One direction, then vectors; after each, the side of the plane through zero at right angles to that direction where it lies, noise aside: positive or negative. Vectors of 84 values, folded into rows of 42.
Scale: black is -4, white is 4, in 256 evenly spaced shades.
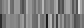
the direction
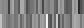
negative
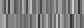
negative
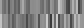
negative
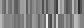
negative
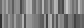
positive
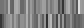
positive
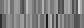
positive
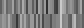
negative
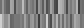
negative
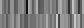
negative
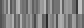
positive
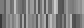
positive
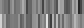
negative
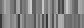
positive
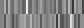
positive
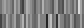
positive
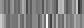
negative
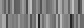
negative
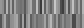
positive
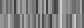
negative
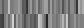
positive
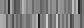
negative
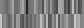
negative
